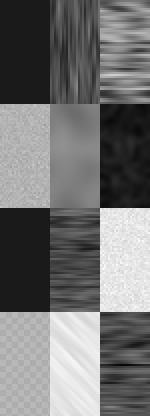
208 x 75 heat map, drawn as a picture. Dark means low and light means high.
The table splits into 4 rows of 3 panels. Panel 1,1: very low, flat. Panel 1,2: low, streaked downward. Panel 1,3: middling, streaked across, strong in contrast. Panel 2,1: high, fine-grained, faint in contrast. Panel 2,2: middling, smooth, faint in contrast. Panel 2,3: very low, blotchy, faint in contrast. Panel 3,1: very low, flat. Panel 3,2: low, streaked across. Panel 3,3: very high, fine-grained, faint in contrast. Panel 4,1: high, checkered, faint in contrast. Panel 4,2: very high, slanting down to the right, faint in contrast. Panel 4,3: low, streaked across.
